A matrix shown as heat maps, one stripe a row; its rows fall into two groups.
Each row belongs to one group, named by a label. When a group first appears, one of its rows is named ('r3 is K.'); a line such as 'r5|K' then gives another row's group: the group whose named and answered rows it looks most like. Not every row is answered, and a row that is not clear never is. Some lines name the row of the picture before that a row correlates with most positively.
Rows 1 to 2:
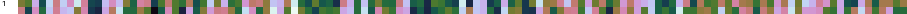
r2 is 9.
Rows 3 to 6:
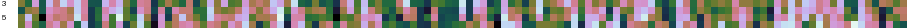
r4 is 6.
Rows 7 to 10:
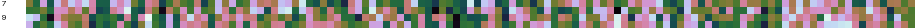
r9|6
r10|6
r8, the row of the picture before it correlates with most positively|4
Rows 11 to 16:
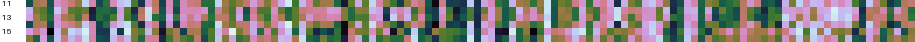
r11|6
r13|6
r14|6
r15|9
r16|9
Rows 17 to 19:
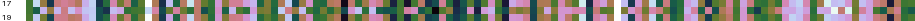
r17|6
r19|6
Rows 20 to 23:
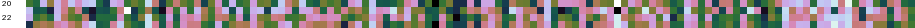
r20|9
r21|6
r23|6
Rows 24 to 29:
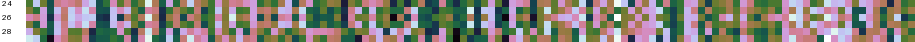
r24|6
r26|9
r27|9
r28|6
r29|6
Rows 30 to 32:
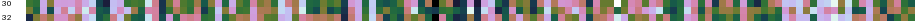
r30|9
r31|9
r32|6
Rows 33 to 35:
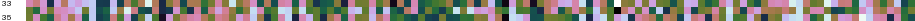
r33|9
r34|9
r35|6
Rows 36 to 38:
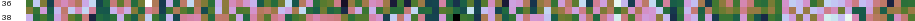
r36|6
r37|9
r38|6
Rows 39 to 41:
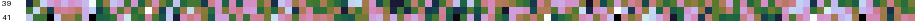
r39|9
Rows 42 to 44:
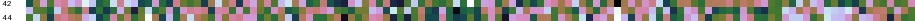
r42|9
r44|6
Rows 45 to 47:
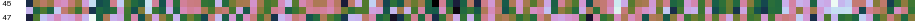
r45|6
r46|6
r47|9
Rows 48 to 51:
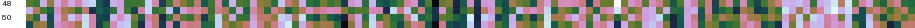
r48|9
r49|6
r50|9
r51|6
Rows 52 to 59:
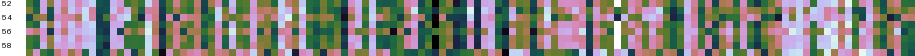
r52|9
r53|9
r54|6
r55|9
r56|9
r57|9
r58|9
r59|6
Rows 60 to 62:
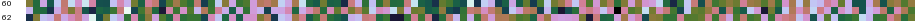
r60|9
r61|6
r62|9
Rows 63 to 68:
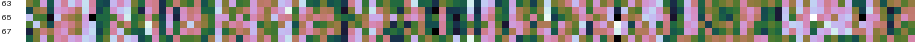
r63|9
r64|6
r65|6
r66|6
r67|6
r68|9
